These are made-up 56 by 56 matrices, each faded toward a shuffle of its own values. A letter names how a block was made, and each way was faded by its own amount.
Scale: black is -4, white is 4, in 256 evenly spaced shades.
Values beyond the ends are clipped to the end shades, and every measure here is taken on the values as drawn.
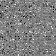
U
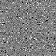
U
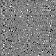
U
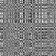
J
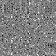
U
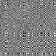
J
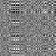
J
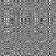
J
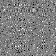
U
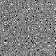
U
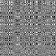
J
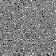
U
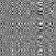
J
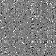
U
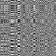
J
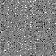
U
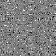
U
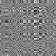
J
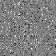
U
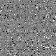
U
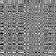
J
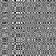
J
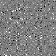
U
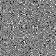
U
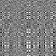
J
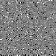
U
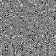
U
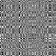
J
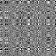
J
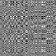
J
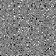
U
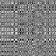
J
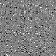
U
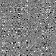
U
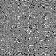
U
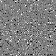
U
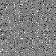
U
